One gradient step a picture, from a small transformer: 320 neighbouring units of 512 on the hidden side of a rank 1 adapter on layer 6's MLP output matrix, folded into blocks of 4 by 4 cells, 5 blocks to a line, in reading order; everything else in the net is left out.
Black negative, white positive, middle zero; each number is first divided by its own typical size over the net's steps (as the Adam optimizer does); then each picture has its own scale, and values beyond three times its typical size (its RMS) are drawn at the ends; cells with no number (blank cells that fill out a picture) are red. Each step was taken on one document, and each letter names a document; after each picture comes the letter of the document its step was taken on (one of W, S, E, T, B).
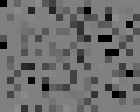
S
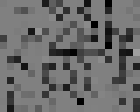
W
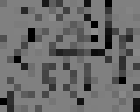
W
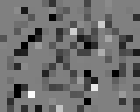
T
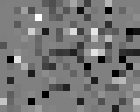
W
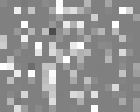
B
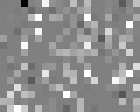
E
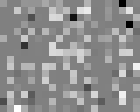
E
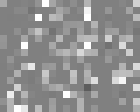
E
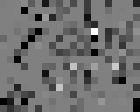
W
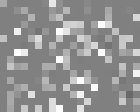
T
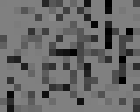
W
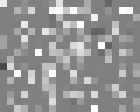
B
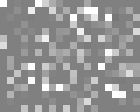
S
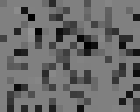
T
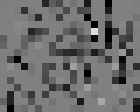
W
